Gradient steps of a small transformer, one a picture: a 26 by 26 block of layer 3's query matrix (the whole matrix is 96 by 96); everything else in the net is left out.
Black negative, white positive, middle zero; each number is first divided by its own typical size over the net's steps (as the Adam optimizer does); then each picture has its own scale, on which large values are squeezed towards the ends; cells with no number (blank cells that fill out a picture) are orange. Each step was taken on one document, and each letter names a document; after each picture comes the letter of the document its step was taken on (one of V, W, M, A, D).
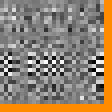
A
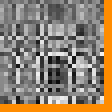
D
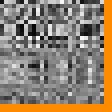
D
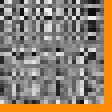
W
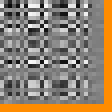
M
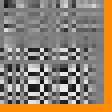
M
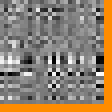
A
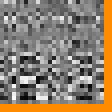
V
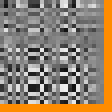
M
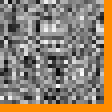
A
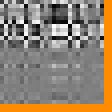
D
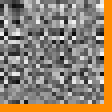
V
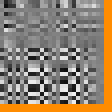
M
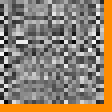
V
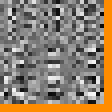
W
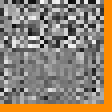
W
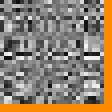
W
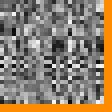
V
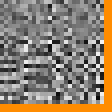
V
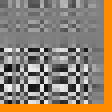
M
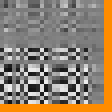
M
